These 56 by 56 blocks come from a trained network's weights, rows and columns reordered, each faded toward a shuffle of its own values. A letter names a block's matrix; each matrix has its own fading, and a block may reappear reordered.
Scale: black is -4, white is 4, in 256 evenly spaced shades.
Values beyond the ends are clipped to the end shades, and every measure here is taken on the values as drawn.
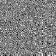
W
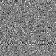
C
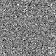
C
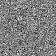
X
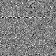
C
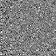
W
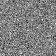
X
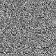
W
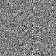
W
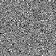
C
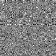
C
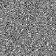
W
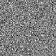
W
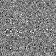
C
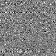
C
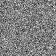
X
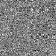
W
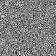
W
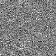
W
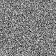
X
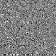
C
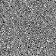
W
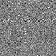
C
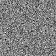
X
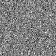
X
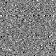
C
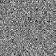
W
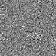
W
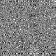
C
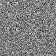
X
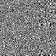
W
